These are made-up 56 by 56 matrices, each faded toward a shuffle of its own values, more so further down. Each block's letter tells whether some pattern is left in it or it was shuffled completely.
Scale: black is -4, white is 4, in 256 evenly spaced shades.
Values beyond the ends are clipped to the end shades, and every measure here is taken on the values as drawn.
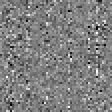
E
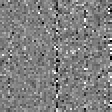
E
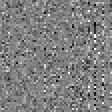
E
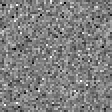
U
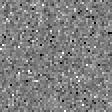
U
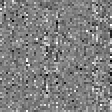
E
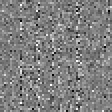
E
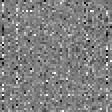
E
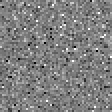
U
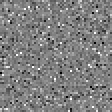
U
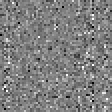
E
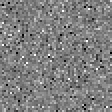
U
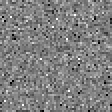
U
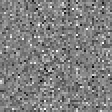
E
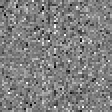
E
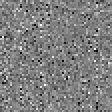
E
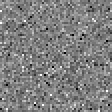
U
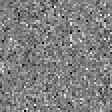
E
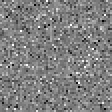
U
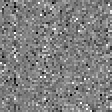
E
